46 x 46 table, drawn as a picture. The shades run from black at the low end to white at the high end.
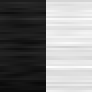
It is made of 1 by 2 panels. Panel 1,1: very low, streaked across, faint in contrast. Panel 1,2: very high, streaked across, faint in contrast.
